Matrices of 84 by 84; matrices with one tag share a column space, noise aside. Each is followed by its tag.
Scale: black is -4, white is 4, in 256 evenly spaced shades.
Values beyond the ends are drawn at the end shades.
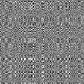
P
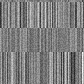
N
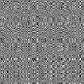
P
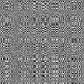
P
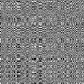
P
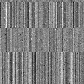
N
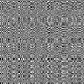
P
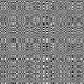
P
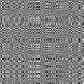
P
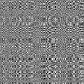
P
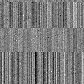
N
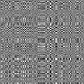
P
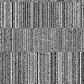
N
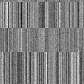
N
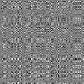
P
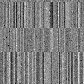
N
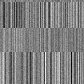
N
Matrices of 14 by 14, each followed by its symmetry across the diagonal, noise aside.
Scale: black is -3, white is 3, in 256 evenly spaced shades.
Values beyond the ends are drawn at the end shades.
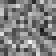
antisymmetric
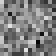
neither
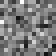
symmetric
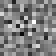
antisymmetric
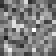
neither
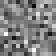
antisymmetric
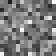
symmetric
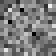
symmetric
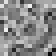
symmetric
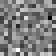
antisymmetric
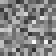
neither
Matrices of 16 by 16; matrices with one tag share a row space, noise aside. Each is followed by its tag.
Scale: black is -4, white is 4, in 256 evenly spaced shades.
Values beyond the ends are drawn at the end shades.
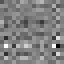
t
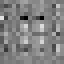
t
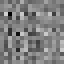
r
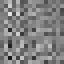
r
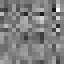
t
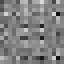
t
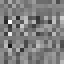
r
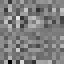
r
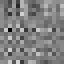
r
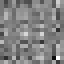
t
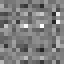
t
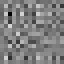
r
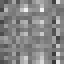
t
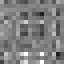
t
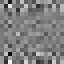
r
